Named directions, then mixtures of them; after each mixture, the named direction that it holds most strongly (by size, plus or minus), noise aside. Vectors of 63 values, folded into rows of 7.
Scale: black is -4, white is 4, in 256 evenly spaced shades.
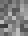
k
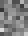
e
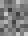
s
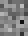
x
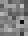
x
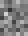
s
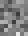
s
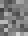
s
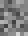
s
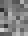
e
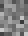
x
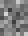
s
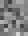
s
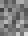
s
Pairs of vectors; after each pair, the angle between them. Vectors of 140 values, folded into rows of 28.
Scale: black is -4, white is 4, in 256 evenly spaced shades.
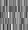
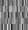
nearly opposite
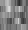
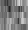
nearly opposite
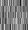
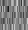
orthogonal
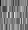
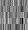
partly opposed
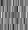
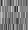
partly aligned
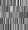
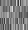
nearly parallel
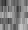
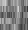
nearly opposite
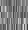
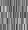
nearly parallel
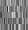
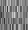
nearly parallel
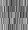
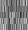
nearly parallel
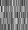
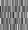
partly opposed
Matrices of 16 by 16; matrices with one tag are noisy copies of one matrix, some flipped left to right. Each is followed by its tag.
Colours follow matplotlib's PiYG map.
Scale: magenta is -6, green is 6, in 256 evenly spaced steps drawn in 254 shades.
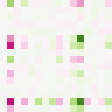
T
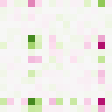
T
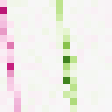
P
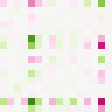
T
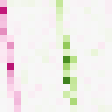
P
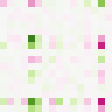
T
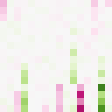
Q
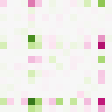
T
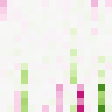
Q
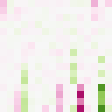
Q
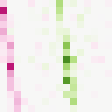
P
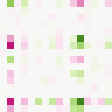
T
